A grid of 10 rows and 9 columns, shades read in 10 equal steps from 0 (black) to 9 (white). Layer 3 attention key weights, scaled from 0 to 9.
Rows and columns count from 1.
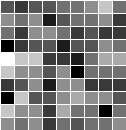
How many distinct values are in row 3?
4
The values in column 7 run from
2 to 5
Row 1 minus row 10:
-2 -2 -2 1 0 1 1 3 -1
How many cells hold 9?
1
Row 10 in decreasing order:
5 5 5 4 4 4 4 3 2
